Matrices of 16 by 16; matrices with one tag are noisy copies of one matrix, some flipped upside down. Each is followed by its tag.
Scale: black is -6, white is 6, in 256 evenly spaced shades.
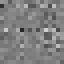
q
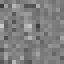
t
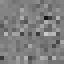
q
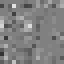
t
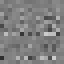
q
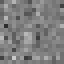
t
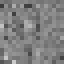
t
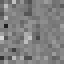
t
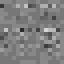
q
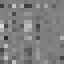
t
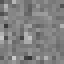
t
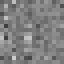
t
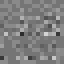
q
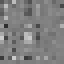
t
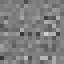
q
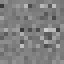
q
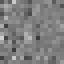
t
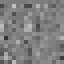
t
